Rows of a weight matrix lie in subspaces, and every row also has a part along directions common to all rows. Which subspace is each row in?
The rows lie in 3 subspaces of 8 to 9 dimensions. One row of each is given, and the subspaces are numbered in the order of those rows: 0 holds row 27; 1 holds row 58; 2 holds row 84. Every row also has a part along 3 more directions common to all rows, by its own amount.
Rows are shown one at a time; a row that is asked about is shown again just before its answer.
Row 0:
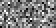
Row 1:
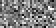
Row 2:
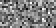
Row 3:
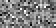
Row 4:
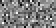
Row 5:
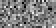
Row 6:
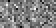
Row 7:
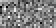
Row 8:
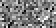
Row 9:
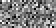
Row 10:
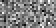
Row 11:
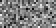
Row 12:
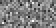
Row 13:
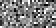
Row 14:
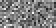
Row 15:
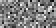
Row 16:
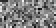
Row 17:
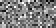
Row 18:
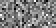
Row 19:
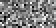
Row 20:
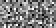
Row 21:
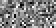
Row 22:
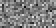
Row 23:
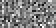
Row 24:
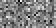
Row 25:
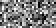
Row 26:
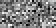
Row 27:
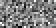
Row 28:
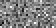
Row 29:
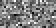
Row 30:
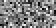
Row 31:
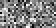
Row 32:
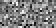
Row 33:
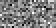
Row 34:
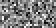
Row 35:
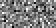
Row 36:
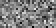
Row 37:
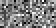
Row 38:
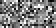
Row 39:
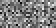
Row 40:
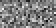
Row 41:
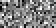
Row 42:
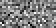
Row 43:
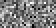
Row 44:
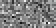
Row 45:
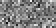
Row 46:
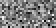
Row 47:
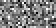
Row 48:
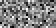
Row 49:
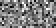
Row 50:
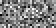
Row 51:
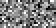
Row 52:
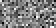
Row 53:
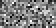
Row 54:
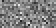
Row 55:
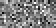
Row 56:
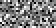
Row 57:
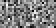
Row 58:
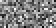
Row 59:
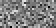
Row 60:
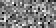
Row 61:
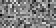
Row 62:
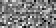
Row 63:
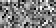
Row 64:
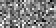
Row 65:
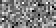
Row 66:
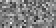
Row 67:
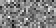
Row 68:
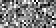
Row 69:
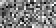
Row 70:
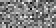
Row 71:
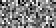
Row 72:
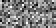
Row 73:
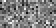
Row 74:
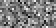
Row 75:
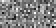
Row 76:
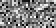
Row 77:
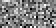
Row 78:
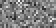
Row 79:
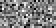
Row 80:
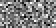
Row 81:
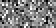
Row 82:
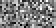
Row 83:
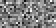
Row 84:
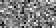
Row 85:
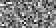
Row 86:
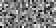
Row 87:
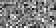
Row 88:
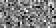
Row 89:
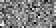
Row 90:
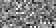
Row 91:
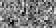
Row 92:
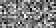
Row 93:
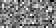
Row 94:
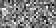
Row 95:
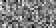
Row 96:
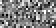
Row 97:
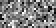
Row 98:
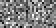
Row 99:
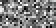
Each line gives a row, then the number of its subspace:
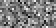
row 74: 2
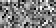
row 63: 1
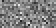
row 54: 0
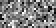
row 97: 1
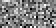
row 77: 0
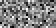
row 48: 2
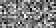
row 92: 2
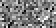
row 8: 1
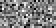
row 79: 2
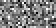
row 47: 2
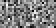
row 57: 1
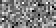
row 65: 0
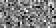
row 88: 1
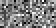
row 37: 2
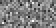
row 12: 1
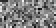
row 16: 1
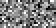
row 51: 0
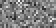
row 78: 2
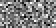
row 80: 2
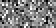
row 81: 1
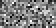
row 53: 0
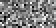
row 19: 0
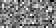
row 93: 0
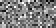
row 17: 2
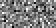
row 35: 0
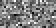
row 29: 2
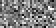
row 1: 2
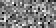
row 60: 0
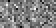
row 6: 1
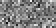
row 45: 0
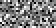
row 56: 0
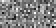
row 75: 0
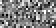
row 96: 1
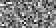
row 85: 2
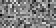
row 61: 0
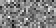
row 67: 1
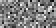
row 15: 1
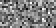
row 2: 2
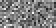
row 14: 0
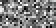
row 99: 1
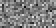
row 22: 0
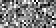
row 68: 2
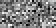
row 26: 0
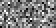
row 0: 2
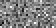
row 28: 2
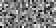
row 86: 2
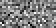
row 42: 0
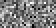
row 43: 1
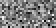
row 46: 0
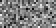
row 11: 2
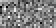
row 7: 1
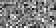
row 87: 2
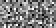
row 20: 1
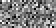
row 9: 0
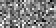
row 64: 2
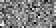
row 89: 2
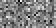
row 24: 2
